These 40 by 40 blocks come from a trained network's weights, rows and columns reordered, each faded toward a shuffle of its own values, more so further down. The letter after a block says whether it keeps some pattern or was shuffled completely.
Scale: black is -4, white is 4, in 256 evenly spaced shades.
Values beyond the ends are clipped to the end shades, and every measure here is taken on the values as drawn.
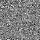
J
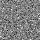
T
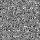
J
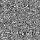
J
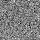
T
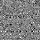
J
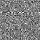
J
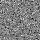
T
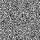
J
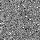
T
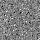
T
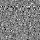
J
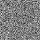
J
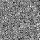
J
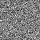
T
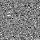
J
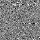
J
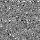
J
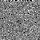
J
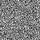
T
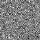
J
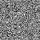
J
